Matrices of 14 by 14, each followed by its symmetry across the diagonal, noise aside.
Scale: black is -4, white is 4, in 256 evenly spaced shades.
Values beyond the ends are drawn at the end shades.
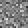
neither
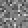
symmetric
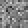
symmetric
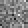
antisymmetric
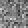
antisymmetric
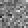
neither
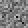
symmetric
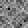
symmetric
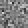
antisymmetric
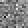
neither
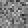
neither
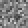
symmetric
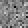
neither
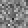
neither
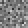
symmetric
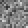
symmetric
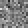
antisymmetric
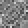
symmetric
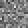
neither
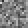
antisymmetric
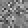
antisymmetric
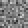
antisymmetric
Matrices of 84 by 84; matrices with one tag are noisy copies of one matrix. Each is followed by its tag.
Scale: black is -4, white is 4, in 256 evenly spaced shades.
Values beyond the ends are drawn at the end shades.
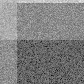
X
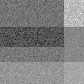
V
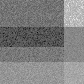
V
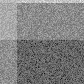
X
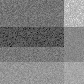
V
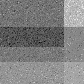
V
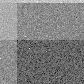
X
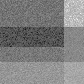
V
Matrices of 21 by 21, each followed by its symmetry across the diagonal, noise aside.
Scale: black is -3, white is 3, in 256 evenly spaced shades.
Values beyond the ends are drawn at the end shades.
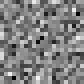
symmetric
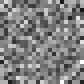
symmetric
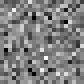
neither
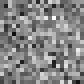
neither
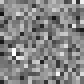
neither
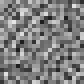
symmetric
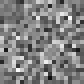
symmetric
